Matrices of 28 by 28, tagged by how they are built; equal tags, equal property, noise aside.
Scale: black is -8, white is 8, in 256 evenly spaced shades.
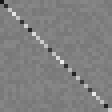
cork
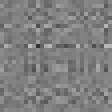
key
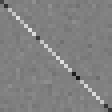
cork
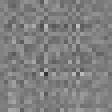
key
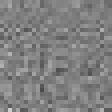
key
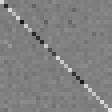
cork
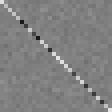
cork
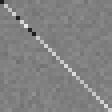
cork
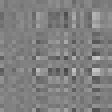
key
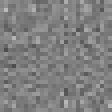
key
